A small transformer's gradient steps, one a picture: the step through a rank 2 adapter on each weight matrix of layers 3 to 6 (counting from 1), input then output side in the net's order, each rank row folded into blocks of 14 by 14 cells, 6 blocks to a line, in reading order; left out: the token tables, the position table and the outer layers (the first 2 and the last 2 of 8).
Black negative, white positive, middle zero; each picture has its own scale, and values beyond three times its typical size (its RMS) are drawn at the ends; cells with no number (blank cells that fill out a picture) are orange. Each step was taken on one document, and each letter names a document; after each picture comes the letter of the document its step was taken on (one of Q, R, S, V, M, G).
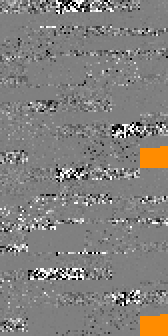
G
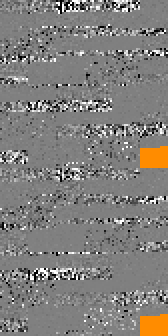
G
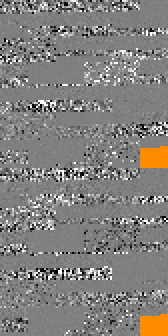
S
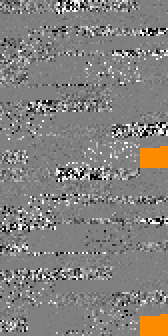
G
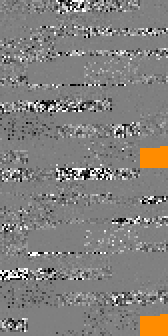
G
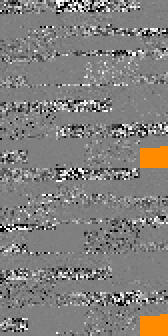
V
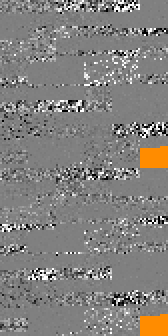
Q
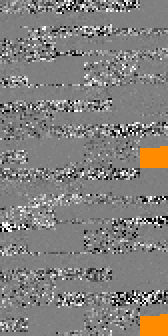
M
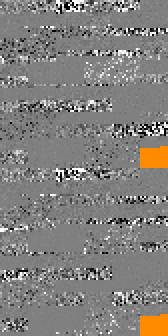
S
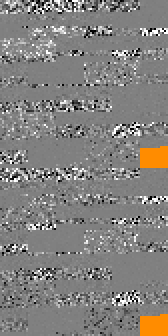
M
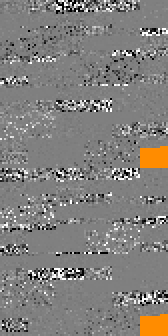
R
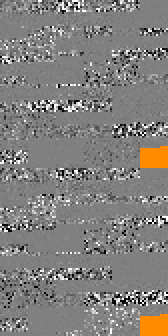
Q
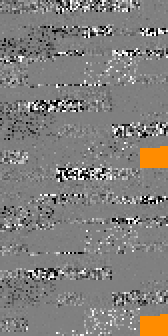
G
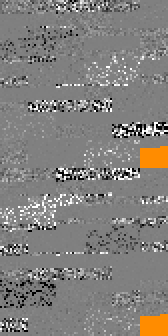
R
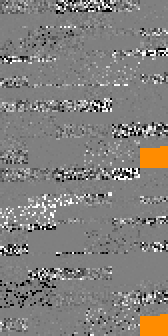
R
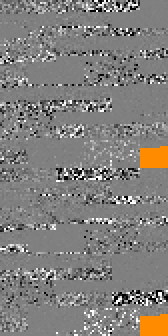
Q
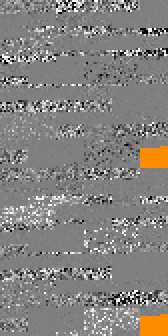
Q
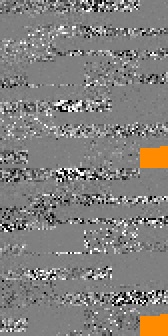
Q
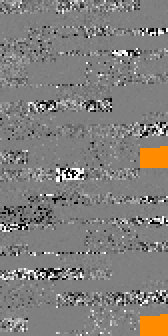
G
